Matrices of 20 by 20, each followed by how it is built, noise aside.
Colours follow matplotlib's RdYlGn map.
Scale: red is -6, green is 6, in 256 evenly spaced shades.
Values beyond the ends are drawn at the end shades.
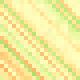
Toeplitz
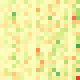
uneven columns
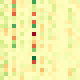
uneven columns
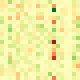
uneven columns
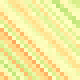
Toeplitz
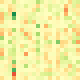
uneven columns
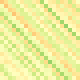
Toeplitz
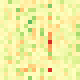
uneven columns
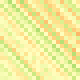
Toeplitz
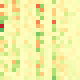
uneven columns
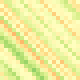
Toeplitz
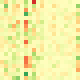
uneven columns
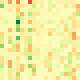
uneven columns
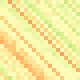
Toeplitz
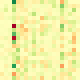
uneven columns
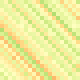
Toeplitz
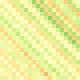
Toeplitz
